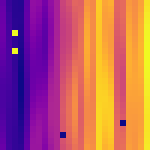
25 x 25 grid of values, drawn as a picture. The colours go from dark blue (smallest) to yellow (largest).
The right part is higher, past a seam about 40% of the way across. The field climbs toward the right. Four lone cells stand out: two far higher and two far lower than their neighbours. The bottom left is the calmest part. Streaks run downward.
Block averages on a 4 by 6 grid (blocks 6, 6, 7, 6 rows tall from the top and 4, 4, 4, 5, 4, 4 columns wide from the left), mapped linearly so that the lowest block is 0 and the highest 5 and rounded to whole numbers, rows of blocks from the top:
0 1 2 4 4 5 / 0 1 2 4 4 5 / 0 1 3 4 4 5 / 0 1 2 4 4 5
